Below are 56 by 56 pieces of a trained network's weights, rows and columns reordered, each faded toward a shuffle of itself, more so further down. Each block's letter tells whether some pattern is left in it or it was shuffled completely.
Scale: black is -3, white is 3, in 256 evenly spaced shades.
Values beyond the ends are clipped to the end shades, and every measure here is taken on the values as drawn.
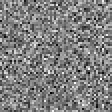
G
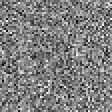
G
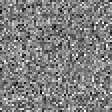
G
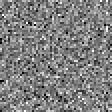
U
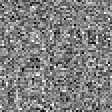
G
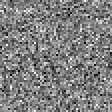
U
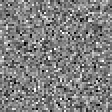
U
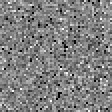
U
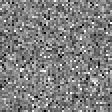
U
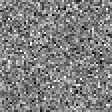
U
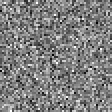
U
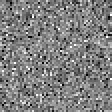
U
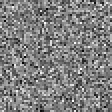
U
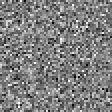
G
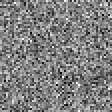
U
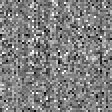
G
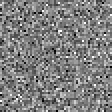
G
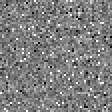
U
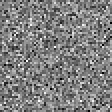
U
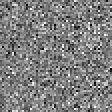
G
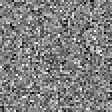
U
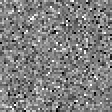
U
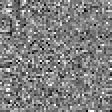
G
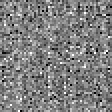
G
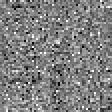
G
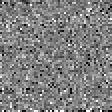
G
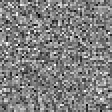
G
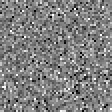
U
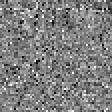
G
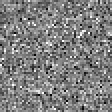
G
